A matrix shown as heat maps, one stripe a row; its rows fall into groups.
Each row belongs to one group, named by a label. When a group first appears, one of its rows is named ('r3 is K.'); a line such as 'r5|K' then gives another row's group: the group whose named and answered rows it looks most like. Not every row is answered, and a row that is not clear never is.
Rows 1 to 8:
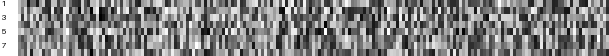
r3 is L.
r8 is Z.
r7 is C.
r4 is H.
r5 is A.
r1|H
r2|Z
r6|C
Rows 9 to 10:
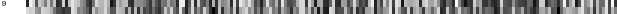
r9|A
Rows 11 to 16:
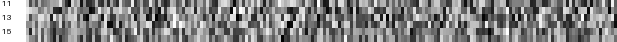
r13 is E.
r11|L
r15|C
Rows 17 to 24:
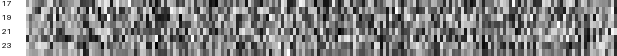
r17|A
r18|Z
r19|E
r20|E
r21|A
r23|E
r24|E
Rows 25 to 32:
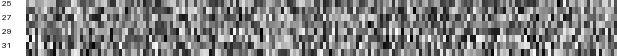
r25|A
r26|E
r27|H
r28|E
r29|A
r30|L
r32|C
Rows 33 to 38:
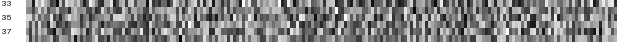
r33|E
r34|C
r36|L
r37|C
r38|L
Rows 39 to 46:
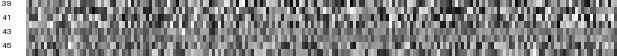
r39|A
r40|H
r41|E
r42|A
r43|L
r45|C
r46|H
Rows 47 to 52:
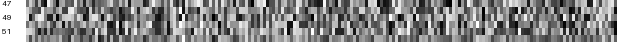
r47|H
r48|Z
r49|E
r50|Z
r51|Z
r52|L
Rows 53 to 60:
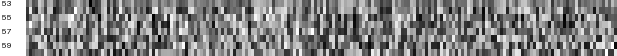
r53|H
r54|H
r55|Z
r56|Z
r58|L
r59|E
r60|C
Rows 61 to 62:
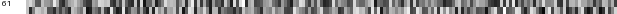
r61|A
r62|C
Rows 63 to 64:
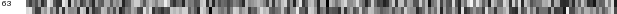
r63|H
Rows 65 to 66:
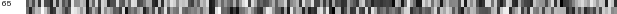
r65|Z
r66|C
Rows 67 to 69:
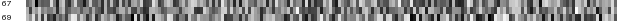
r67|H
